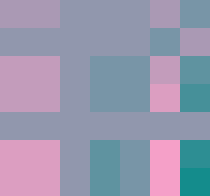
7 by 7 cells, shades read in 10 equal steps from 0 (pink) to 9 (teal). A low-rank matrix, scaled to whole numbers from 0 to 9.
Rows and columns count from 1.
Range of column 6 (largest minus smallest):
5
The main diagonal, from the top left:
3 4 4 5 4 0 9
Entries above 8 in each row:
0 0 0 0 0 0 1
